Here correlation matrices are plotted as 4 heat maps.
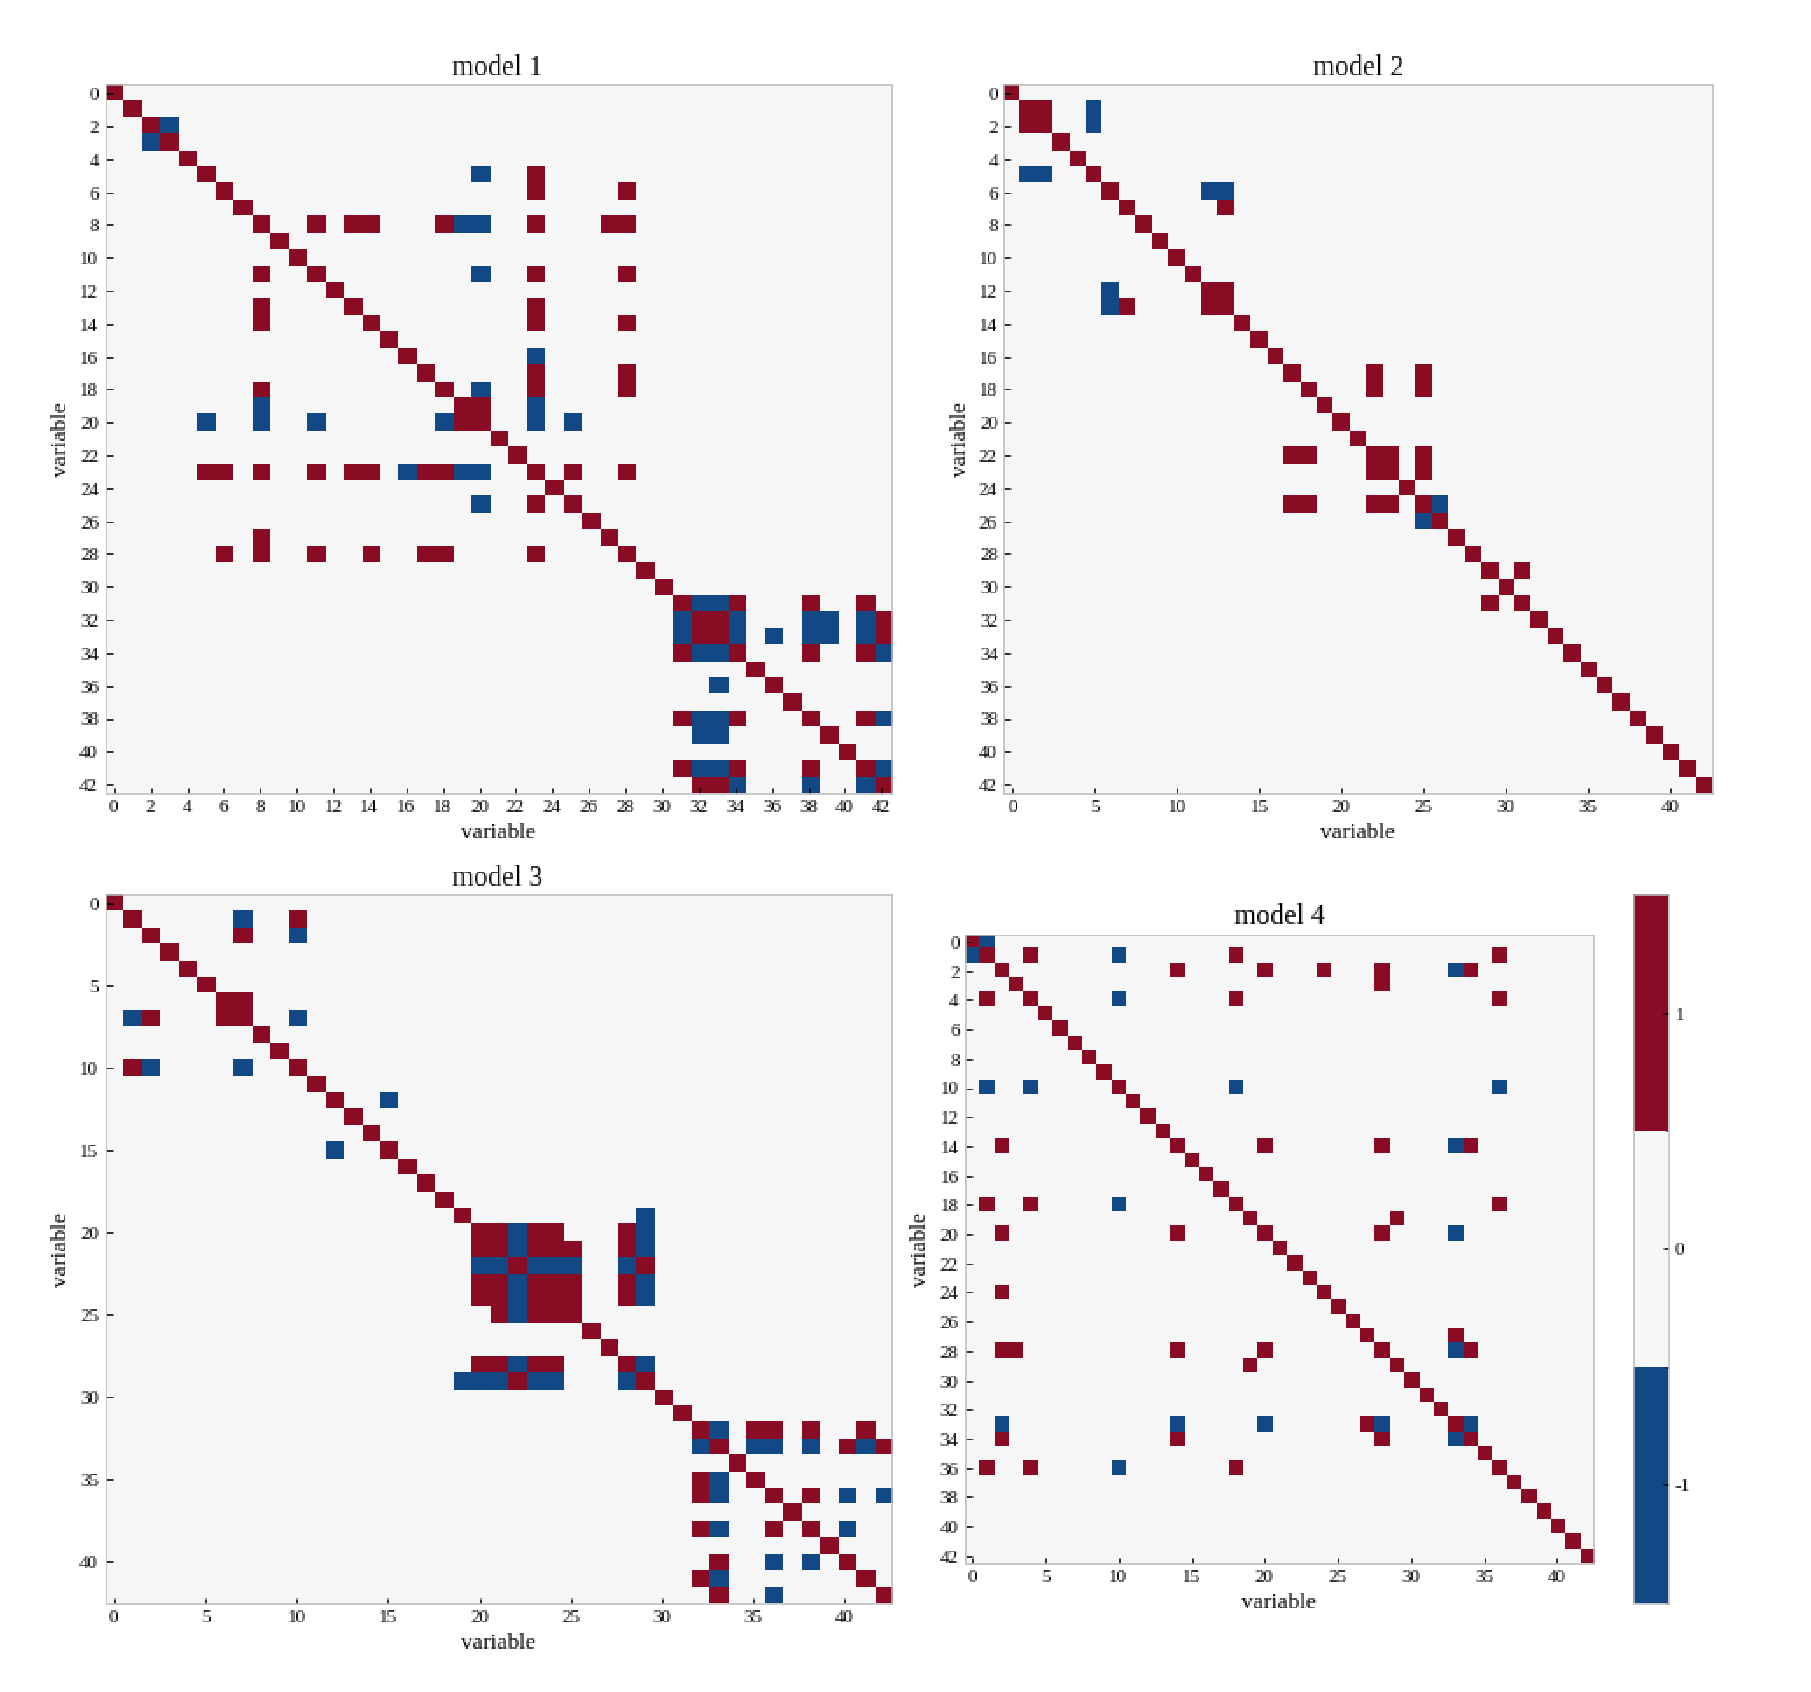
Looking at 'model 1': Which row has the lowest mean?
20
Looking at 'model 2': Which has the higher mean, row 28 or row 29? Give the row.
29
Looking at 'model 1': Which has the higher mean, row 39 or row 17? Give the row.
17
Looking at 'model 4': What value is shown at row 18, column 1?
1
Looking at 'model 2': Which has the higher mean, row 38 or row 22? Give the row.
22
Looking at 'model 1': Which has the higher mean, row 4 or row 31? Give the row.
31
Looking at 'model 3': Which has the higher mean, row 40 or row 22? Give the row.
40
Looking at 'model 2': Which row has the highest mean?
22
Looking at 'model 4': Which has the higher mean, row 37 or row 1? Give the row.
1
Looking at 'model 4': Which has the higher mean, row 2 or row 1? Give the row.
2
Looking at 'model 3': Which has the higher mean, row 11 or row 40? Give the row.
11
